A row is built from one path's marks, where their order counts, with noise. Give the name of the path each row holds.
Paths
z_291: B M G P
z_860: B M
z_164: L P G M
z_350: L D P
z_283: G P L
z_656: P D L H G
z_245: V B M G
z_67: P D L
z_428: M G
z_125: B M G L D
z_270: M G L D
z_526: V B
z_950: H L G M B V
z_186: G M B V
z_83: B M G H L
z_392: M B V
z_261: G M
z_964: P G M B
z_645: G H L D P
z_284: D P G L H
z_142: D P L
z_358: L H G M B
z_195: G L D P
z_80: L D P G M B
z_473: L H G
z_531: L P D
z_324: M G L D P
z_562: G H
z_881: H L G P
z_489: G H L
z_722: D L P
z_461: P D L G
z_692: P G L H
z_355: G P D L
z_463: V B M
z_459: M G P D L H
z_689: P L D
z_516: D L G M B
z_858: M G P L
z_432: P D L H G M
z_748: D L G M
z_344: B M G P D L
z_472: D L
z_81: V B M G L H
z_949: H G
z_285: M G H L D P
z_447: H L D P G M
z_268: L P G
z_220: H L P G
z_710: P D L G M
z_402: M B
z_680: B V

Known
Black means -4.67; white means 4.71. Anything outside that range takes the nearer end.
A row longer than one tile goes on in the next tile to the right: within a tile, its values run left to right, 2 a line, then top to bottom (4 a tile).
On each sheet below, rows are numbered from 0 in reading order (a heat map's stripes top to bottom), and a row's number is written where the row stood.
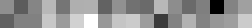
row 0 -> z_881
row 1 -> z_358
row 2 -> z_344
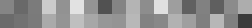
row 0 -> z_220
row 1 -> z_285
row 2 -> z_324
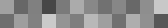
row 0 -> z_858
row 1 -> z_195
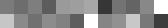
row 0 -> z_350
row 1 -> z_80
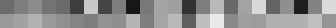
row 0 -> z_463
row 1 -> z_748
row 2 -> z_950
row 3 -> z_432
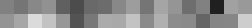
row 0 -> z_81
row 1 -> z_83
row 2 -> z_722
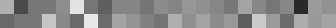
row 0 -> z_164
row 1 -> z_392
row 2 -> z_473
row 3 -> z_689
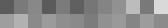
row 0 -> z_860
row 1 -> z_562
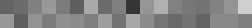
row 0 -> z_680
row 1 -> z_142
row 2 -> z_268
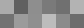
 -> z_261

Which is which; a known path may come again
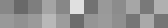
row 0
z_692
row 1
z_949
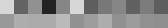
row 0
z_432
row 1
z_860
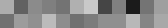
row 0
z_261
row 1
z_748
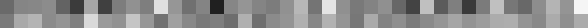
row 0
z_245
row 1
z_964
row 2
z_472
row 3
z_489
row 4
z_526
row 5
z_459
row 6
z_645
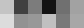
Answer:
z_516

